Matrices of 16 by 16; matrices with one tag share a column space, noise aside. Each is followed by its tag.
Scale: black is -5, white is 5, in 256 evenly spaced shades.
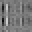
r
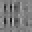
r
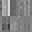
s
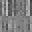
s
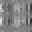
r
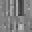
s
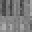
s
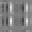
r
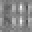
r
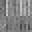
s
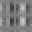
r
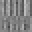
s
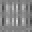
r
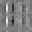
r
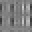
r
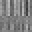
s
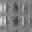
r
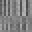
s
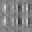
r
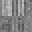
s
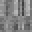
s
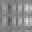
r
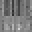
s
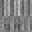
s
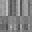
s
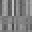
s
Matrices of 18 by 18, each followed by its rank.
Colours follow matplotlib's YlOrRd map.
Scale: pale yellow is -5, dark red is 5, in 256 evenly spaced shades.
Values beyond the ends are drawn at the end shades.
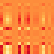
one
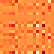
two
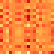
two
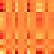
one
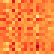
three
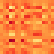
two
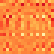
three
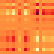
one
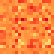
three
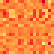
three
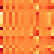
two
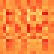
two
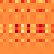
one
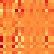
two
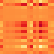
one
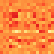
three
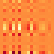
one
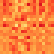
three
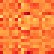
three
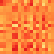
two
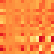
two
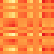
one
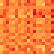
three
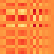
one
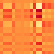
one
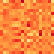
three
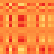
one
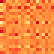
three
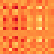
two
